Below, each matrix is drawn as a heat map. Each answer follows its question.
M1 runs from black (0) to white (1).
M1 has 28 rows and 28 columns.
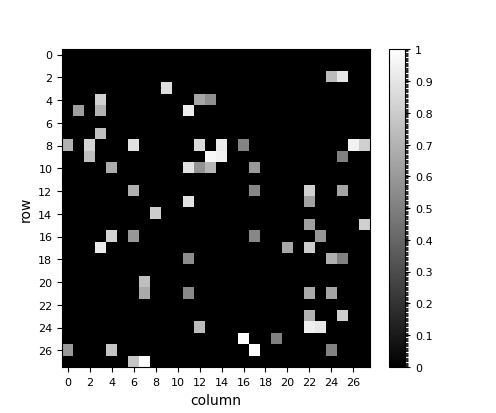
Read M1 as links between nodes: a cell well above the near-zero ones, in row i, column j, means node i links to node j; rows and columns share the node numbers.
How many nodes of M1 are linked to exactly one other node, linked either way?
2
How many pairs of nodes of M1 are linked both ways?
1
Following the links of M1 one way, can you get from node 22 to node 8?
no
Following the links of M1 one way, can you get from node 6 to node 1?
no
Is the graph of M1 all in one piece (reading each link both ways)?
yes
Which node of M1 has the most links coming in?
node 22
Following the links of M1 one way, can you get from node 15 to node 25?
yes
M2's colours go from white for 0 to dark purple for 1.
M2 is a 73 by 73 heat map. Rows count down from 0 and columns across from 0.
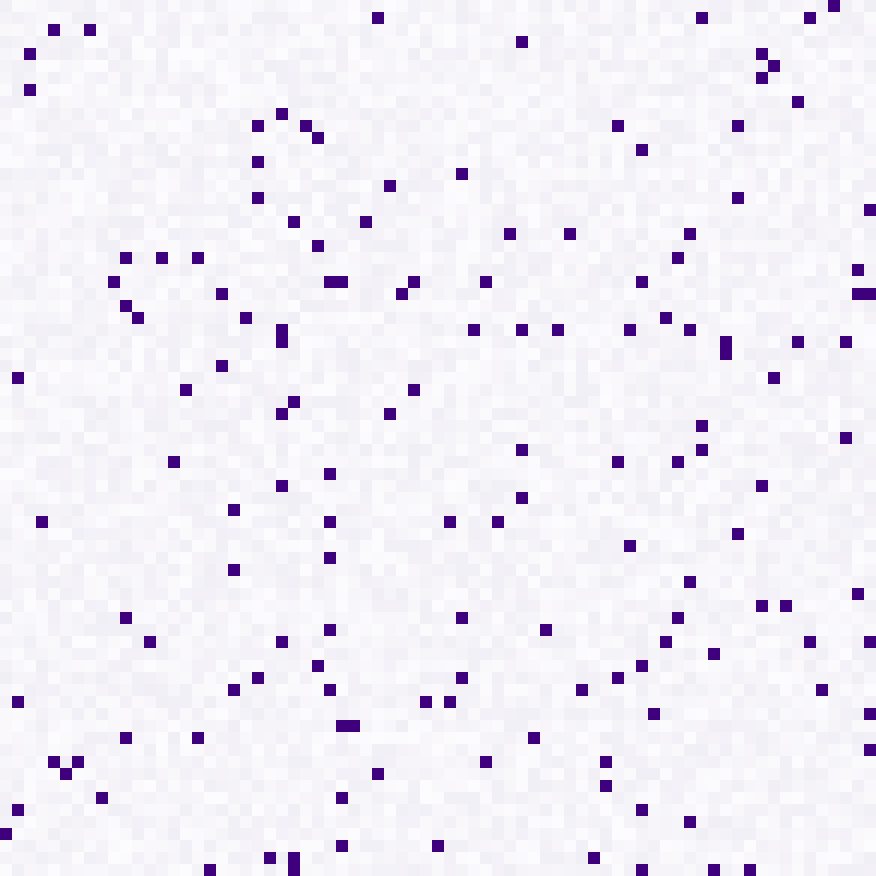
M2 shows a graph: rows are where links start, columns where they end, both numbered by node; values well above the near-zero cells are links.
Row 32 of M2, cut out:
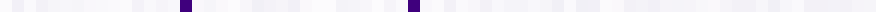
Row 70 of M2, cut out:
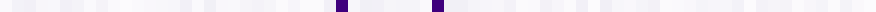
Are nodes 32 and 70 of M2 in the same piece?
yes
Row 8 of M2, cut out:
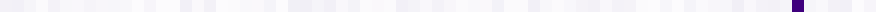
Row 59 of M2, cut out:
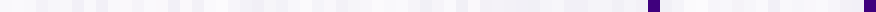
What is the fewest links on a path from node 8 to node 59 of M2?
6
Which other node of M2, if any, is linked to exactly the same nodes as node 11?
node 20
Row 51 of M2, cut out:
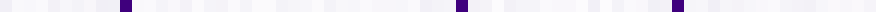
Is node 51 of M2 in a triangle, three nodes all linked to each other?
yes
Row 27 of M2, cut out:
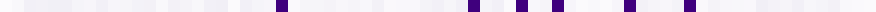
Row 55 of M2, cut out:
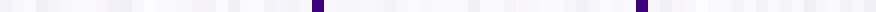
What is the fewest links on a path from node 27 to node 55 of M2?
3
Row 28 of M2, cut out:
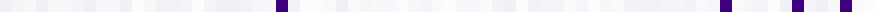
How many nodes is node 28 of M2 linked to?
4
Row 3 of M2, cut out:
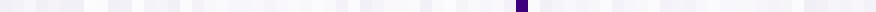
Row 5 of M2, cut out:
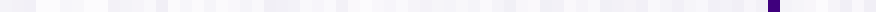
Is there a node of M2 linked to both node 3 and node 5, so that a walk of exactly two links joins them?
no
